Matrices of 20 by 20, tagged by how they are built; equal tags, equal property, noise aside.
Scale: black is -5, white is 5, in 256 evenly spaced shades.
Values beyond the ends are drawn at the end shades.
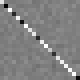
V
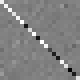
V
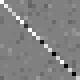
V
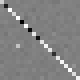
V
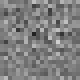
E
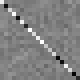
V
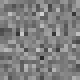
E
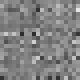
E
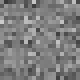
E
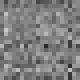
E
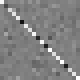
V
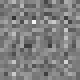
E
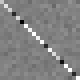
V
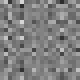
E
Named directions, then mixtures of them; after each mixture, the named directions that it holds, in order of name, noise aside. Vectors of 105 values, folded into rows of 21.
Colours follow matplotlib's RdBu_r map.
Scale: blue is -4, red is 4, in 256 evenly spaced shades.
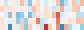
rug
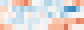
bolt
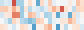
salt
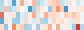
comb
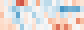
bolt, salt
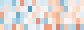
comb, rug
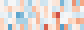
rug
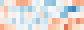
bolt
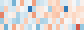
comb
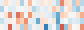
rug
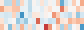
rug, salt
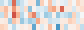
salt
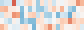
bolt, salt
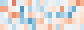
bolt, salt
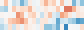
bolt, rug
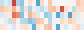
salt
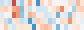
salt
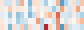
rug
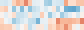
bolt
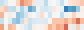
bolt, comb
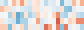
bolt, rug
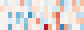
rug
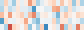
comb, rug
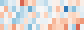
bolt, comb
